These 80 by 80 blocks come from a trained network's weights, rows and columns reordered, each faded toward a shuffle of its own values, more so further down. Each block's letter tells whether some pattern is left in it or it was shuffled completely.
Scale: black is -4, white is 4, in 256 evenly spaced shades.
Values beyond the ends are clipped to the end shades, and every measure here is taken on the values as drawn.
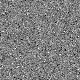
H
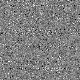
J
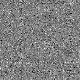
J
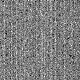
J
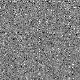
J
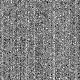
J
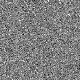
J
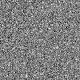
J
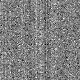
J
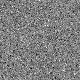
H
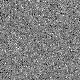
H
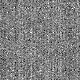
J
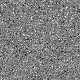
H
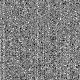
J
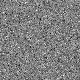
H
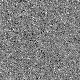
H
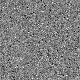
H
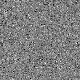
J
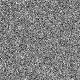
J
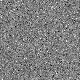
H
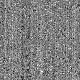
J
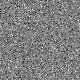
H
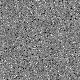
H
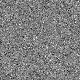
H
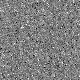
H
